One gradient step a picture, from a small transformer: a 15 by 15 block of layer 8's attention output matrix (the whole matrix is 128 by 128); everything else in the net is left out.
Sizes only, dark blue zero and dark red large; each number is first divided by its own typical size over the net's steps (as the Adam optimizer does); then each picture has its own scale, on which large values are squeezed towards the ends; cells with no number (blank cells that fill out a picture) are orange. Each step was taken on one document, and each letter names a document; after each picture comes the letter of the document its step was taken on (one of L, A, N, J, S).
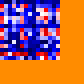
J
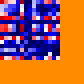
J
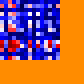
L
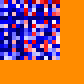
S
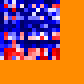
J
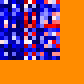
S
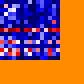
L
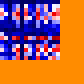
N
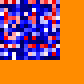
S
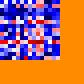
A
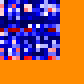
L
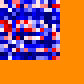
A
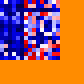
S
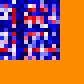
S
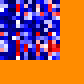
N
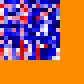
J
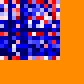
A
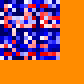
S
